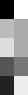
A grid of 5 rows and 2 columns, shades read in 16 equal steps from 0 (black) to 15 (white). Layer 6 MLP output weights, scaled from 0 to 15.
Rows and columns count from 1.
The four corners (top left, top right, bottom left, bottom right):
0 15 2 14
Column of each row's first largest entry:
2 1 1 2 2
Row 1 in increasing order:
0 15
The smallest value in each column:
0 7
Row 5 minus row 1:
2 -1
